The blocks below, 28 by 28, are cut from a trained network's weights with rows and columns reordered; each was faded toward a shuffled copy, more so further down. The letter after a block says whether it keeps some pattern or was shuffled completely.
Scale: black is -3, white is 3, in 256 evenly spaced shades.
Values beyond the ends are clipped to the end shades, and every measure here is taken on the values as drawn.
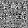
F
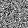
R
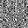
F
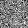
R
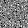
R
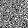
R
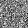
R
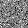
R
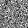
R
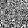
F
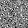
R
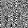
F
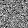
R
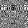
F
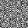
F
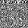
F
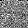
F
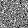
R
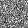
R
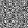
F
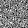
R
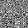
F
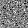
R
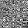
F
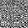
F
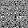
F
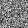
R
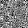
F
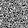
R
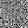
F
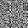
F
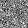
R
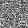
F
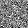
R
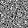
R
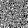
R
